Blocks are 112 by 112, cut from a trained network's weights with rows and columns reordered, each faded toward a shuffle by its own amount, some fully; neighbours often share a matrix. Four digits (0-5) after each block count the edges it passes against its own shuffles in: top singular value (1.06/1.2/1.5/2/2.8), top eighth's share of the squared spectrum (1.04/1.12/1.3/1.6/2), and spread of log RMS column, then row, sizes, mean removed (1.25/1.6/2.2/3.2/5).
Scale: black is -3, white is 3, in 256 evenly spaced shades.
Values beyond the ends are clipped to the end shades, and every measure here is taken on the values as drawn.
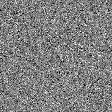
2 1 0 0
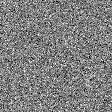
1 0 0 0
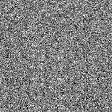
3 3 0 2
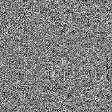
3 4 3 2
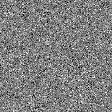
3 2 1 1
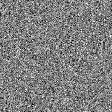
2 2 1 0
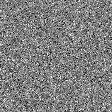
0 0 0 0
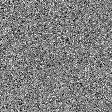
0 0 0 0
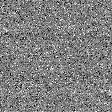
1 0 0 0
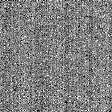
3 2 0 2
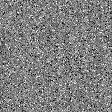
0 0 0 0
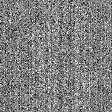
3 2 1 2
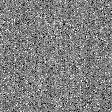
1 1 0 0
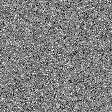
0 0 0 0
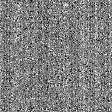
3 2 0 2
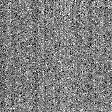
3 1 0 1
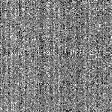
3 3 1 3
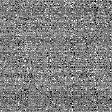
3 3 3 1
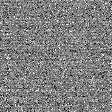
2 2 2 0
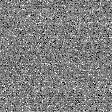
2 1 1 0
